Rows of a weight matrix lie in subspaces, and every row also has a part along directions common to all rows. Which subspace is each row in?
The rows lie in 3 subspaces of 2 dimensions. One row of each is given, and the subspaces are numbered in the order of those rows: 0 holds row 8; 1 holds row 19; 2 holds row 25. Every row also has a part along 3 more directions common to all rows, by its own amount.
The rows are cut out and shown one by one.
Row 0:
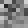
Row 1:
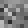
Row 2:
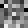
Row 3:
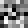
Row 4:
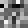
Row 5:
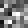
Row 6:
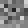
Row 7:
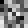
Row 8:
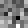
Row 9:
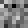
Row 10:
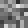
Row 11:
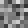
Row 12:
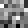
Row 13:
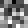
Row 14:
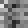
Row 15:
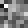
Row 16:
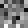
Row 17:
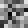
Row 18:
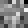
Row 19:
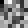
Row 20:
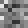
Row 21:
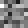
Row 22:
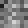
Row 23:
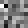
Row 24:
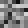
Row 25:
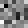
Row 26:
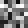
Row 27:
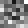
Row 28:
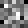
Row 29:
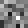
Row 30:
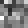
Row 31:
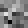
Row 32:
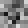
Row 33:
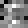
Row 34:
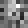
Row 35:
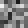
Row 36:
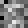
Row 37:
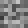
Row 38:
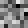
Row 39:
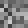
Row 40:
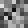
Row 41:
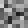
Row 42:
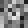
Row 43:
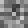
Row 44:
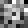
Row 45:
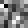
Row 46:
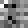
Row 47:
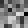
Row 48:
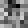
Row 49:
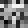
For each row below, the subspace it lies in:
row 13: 2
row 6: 2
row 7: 1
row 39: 2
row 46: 0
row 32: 0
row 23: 0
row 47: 2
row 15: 0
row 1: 2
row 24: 1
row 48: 1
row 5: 2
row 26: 1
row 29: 0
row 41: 2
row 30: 0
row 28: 2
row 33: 0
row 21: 1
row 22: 0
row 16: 0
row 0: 0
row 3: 1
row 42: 2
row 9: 0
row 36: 0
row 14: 0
